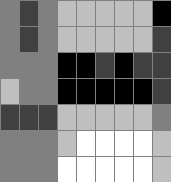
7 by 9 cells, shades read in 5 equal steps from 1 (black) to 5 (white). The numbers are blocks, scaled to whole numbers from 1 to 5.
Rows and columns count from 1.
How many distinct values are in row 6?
3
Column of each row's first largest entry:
4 4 1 1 4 5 4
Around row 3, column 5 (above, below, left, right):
4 1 1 2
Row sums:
29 30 18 17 29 37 38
